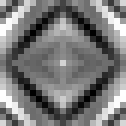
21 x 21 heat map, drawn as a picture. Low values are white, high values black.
Slope: none. Calmest part: centre. Mirror symmetry: left to right and top to bottom. Average level on the scale: 50%.
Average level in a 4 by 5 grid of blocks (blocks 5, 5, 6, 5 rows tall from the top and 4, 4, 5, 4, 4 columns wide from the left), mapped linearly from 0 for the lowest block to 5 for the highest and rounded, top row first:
04440
35253
35253
04440
